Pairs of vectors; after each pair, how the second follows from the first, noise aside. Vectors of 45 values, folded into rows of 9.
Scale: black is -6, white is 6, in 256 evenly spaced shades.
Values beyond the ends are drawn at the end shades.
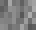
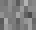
wrapped around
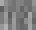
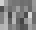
scaled up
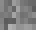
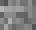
wrapped around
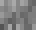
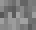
wrapped around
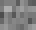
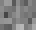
wrapped around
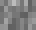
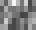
scaled up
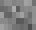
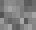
wrapped around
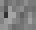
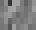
wrapped around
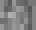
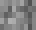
wrapped around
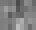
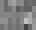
wrapped around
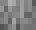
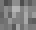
wrapped around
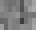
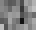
scaled up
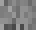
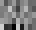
scaled up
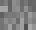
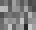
scaled up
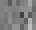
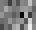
scaled up
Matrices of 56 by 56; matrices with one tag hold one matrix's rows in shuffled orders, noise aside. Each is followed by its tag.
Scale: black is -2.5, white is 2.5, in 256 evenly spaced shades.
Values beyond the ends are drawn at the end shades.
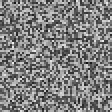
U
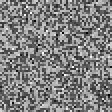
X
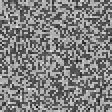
X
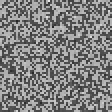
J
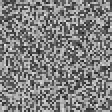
J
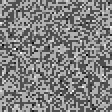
J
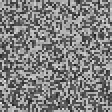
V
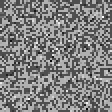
U
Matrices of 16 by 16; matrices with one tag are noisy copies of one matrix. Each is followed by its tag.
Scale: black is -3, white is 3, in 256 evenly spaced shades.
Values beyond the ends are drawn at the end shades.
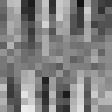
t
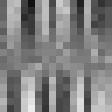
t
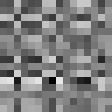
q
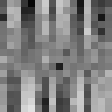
t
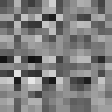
q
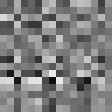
q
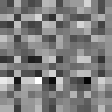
q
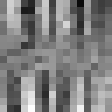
t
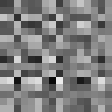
q
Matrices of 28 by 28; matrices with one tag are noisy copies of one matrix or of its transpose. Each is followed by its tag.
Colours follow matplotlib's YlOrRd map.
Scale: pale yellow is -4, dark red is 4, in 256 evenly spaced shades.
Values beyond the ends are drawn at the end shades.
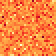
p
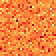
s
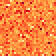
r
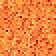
s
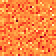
s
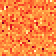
r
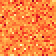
p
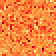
r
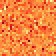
r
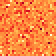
r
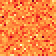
p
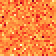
p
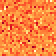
r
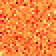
p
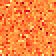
r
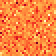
p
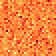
s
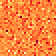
s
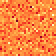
s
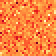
p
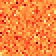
p
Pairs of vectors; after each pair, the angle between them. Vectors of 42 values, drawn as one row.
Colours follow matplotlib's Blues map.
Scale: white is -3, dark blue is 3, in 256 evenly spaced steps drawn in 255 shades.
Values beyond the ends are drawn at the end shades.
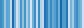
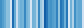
nearly parallel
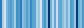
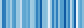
nearly opposite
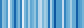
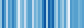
orthogonal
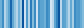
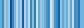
nearly parallel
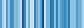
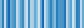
partly aligned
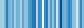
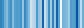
nearly opposite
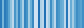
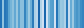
nearly parallel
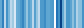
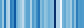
nearly opposite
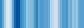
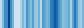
nearly opposite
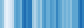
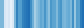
nearly parallel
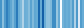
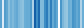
orthogonal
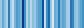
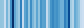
partly opposed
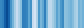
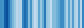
nearly parallel
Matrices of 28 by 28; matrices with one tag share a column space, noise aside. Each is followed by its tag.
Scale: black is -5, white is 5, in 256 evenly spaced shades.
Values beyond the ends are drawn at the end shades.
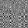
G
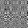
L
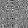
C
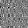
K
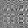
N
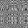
N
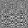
G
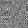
L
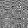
C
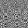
G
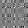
K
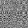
L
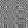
C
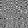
C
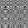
C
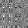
K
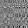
K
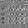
N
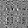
N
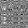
N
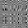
N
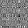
K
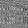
N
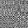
L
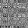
K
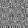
K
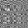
N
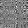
C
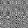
L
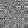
C
